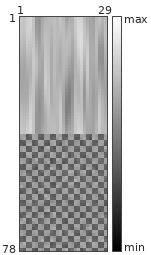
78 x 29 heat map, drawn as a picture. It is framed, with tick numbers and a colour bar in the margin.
The table splits into 2 rows of 1 panel. Panel 1,1: high, streaked downward. Panel 2,1: middling, checkered, strong in contrast.
